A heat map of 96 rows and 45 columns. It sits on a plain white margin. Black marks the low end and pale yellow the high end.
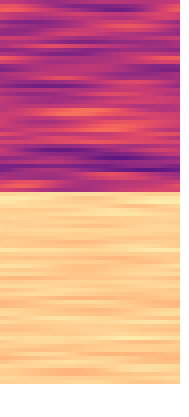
The table splits into 2 rows of 1 panel. Panel 1,1: middling, streaked across. Panel 2,1: very high, streaked across, faint in contrast.
